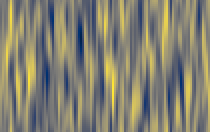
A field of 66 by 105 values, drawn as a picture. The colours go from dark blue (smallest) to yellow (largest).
On average the colour sits 50% of the way up the scale. There is no overall slope. Neither half mirrors the other. The values follow a bell shape. Streaks run downward.
